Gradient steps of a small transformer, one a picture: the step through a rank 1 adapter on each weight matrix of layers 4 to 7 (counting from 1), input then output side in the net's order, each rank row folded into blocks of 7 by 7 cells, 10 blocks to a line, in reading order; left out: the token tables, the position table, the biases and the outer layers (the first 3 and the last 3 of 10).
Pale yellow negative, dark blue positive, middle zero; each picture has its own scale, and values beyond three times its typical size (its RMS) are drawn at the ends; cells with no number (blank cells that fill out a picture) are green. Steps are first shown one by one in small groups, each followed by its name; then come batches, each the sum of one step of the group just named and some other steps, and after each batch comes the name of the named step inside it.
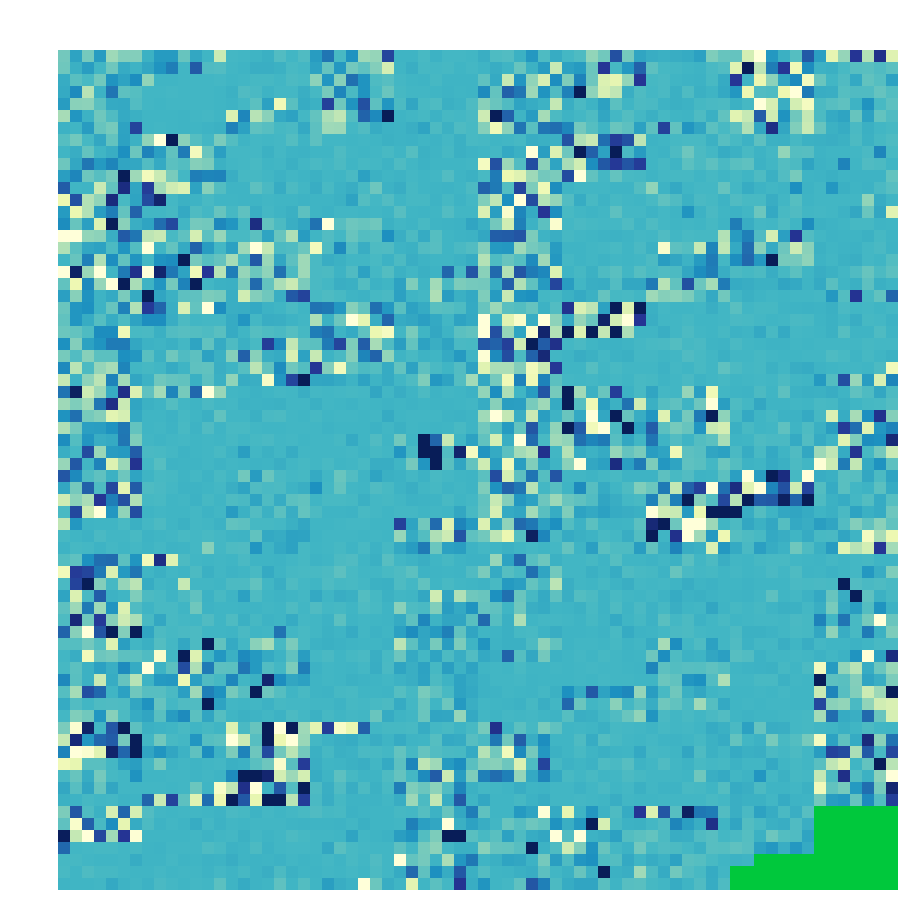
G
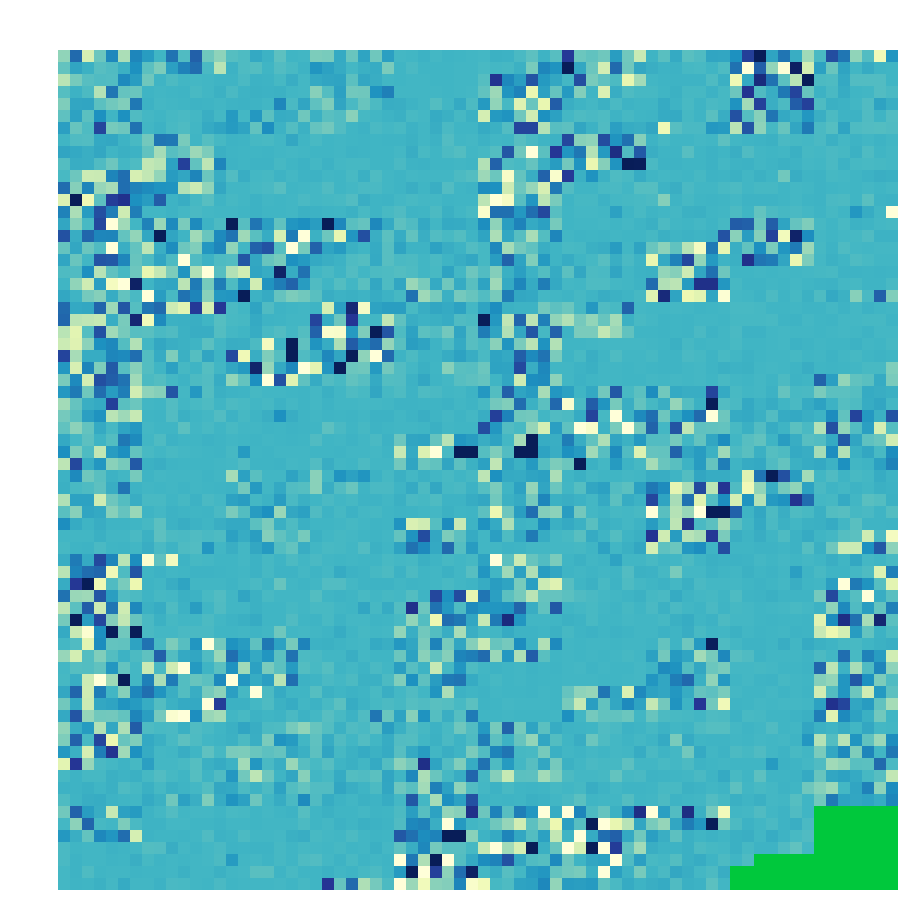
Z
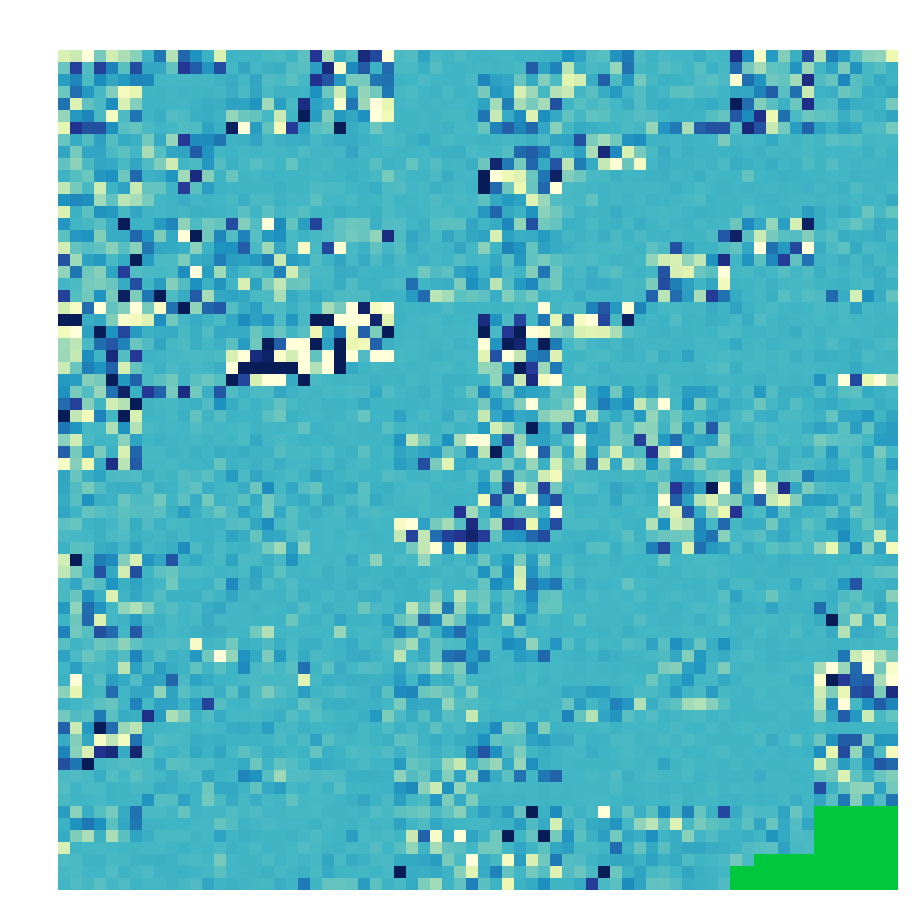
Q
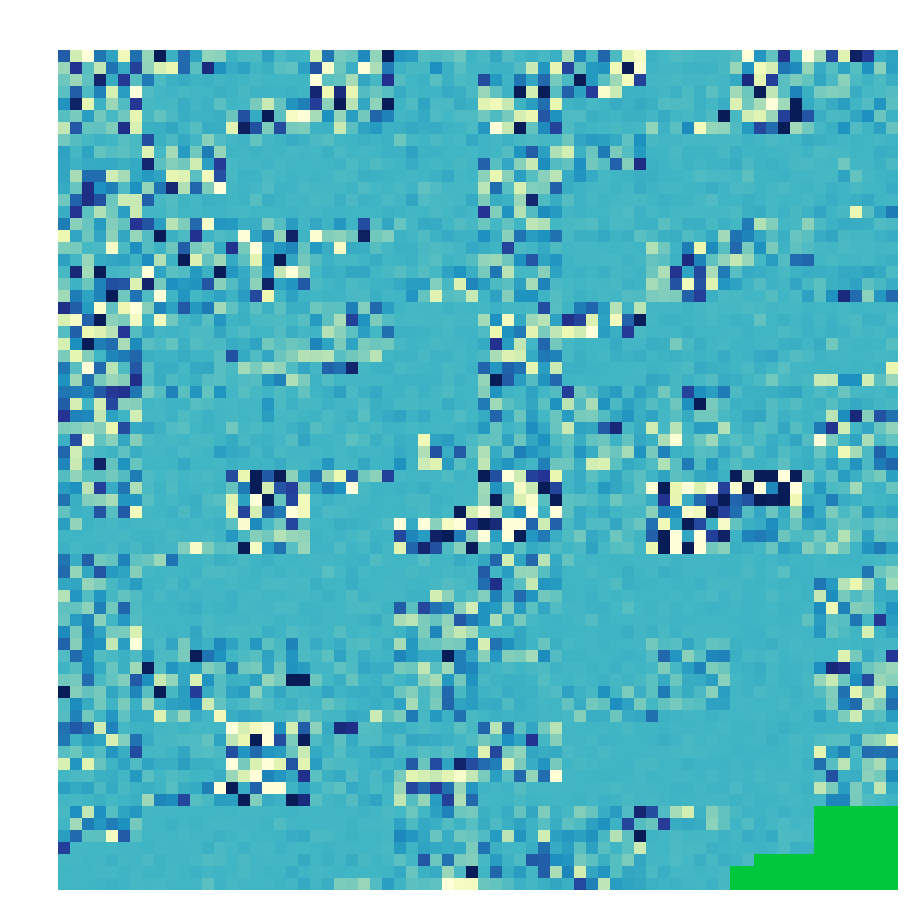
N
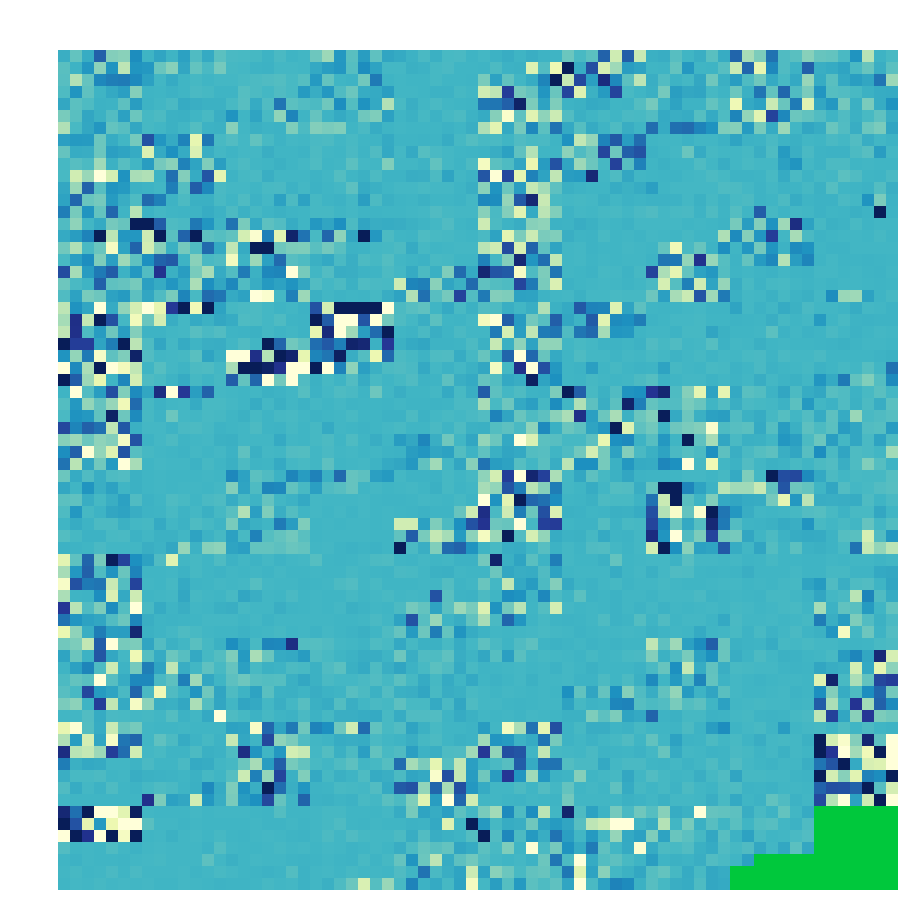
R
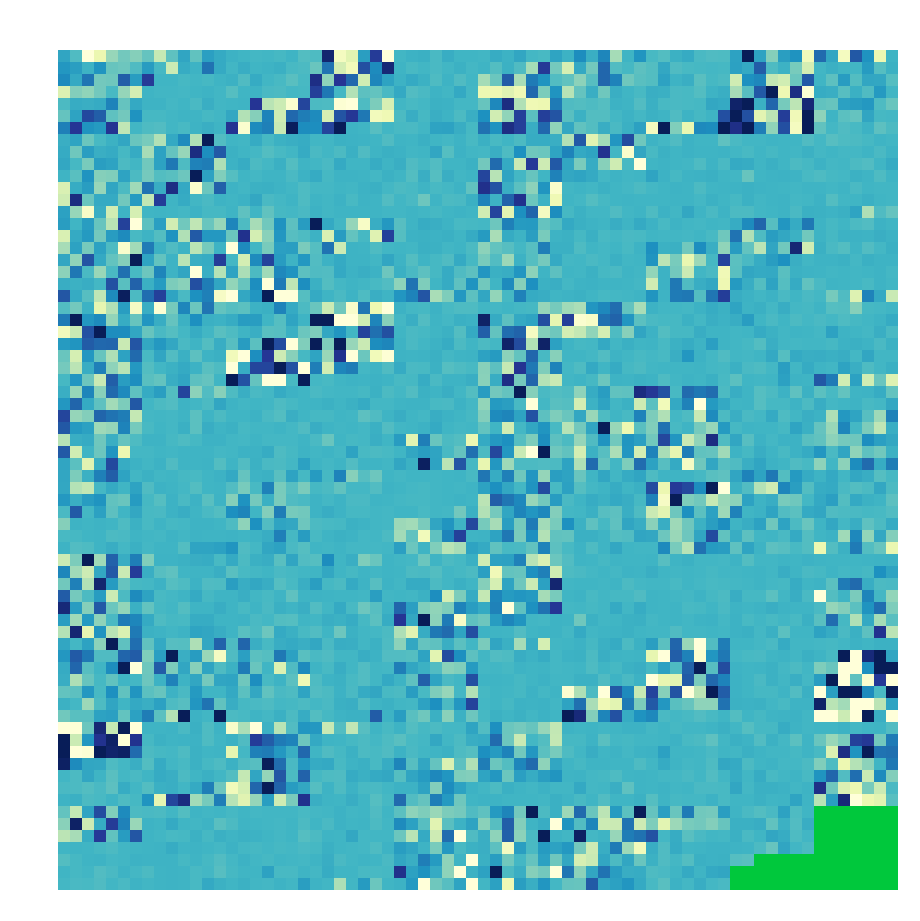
Q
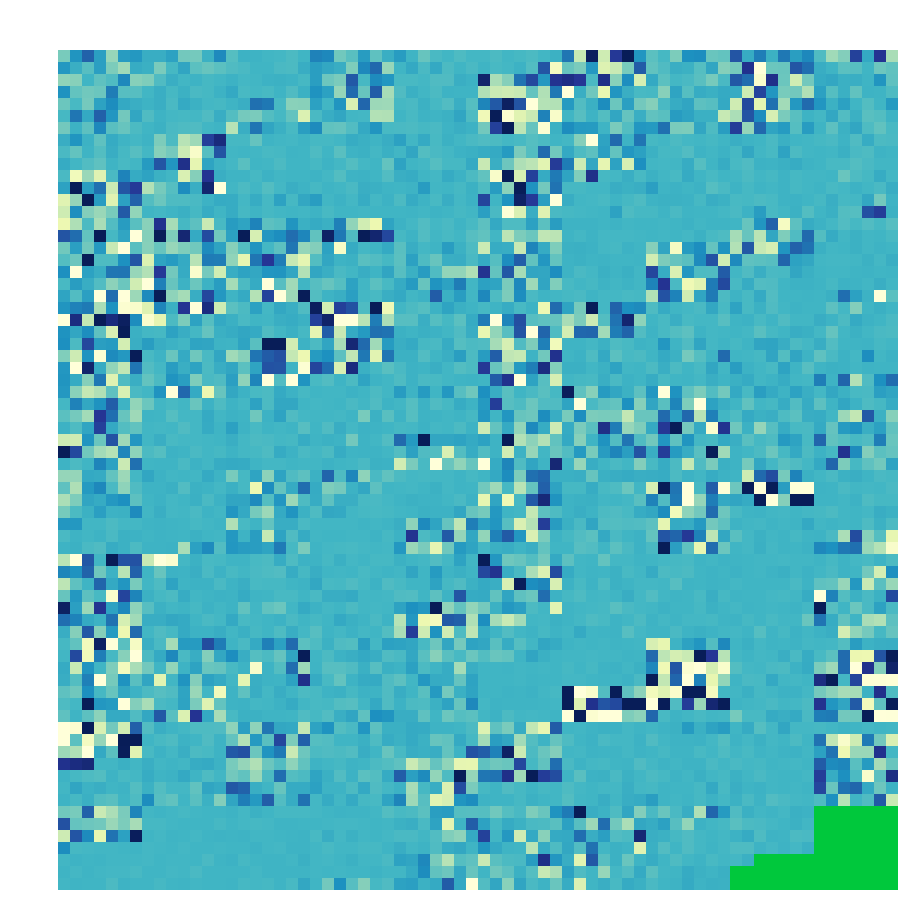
R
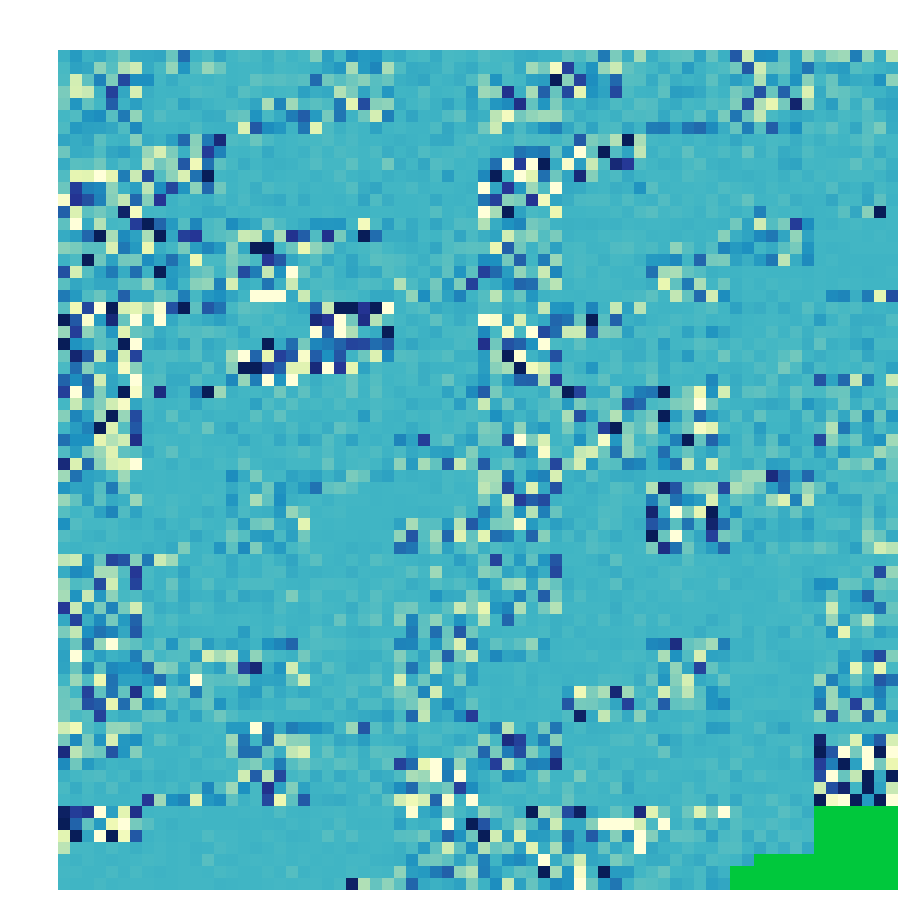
R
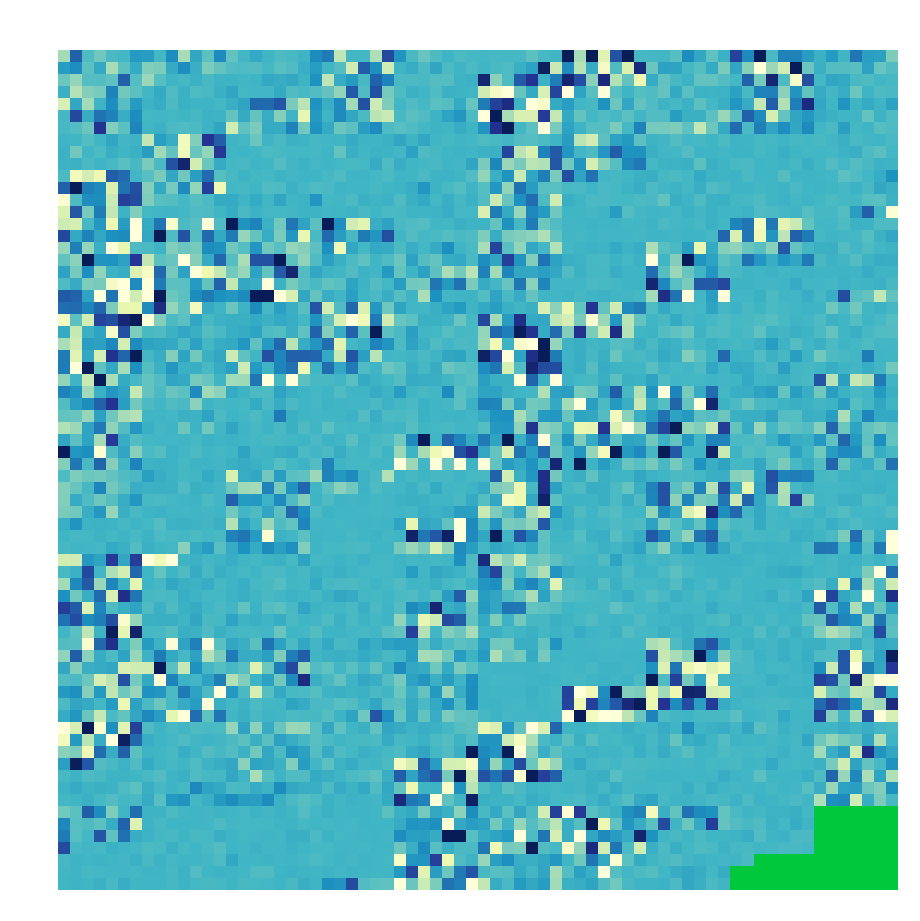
Z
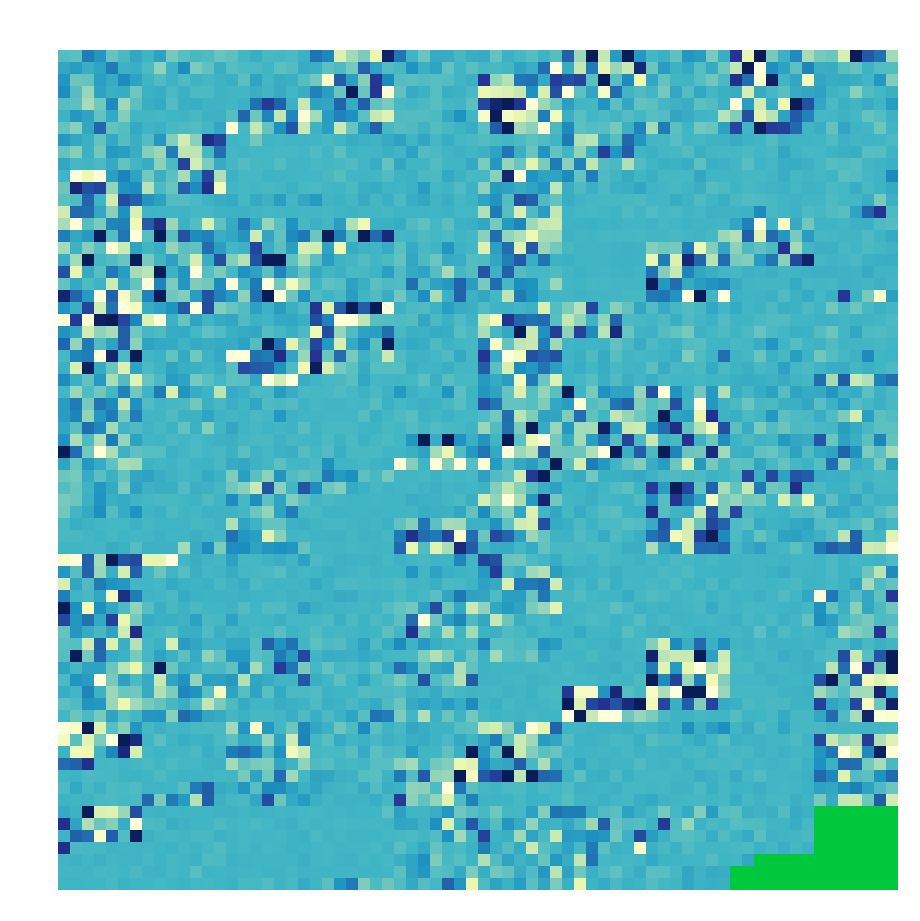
R
